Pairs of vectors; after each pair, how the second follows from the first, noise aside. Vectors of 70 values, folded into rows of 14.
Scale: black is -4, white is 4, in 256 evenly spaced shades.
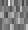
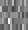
shuffled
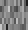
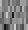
wrapped around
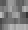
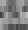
negated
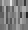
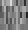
copied
